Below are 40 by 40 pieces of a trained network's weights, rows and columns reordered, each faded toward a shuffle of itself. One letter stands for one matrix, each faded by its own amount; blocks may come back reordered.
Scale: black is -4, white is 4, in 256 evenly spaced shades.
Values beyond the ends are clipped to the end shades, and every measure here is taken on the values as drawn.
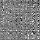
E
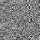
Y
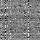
E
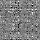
E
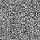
Y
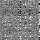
E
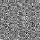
Y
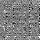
E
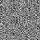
Y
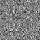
Y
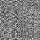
Y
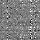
E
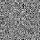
Y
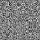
Y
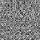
Y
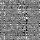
E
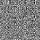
Y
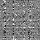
E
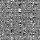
E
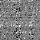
E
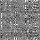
E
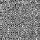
Y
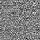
Y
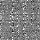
E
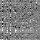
E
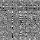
E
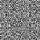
Y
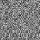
Y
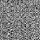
Y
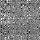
E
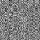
Y
